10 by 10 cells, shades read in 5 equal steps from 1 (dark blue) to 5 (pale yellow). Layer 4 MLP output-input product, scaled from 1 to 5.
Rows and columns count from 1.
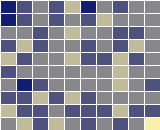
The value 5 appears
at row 10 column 10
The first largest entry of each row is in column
5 7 5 2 1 8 8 3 1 10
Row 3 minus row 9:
-1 1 0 0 2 1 1 -2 0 1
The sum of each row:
24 26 28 28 29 30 27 28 25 31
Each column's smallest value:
1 1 2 2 2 1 2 2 2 2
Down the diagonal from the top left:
1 2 2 3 4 3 3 3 2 5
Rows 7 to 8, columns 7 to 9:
3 4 3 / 3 3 3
